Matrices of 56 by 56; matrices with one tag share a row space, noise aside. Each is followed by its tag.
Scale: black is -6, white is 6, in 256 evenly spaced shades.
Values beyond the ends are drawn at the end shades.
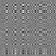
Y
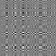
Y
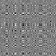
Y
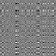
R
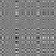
R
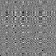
Y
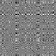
R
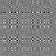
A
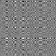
Y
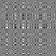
Y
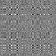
A
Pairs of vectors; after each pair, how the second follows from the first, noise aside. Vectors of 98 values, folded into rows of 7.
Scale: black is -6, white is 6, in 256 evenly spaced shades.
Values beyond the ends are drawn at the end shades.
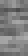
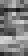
scaled up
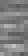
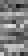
scaled up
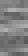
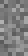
shuffled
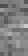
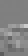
partly zeroed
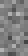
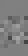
partly zeroed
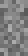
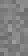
shrunk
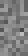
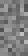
copied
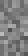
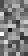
scaled up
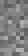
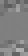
partly zeroed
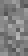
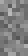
wrapped around
